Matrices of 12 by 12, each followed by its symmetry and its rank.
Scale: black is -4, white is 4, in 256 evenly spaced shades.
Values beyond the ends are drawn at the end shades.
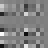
neither, rank one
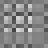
symmetric, rank one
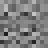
neither, rank two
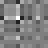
symmetric, rank one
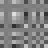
symmetric, rank one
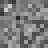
symmetric, full rank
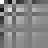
symmetric, rank one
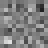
antisymmetric, rank two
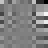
neither, rank one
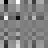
neither, rank one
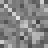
symmetric, full rank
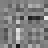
antisymmetric, rank two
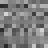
neither, rank two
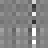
neither, rank one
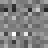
neither, rank two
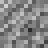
symmetric, full rank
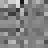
neither, rank two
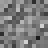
symmetric, full rank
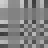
symmetric, rank one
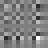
symmetric, rank one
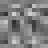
neither, rank two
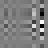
neither, rank one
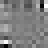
antisymmetric, rank two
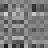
neither, rank two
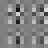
neither, rank one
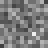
symmetric, full rank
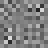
antisymmetric, rank two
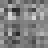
antisymmetric, rank two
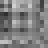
antisymmetric, rank two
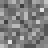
symmetric, full rank
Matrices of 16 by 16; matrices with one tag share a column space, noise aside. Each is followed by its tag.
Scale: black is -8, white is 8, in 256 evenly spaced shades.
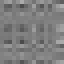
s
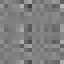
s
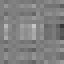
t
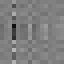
t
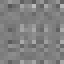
s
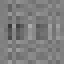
t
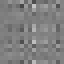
s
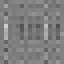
t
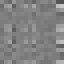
s
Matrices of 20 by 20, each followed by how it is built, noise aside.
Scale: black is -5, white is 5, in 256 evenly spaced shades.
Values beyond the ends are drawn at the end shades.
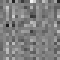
low rank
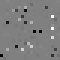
sparse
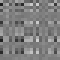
low rank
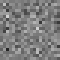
low rank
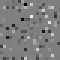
sparse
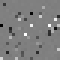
sparse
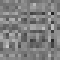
low rank
